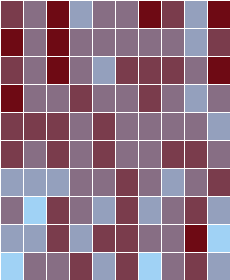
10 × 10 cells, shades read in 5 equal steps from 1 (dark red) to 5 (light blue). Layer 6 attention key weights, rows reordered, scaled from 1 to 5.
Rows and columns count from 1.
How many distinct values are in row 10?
4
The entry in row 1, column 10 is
1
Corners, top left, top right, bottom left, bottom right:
2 1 5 4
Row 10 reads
5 3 3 2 4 2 5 3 2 4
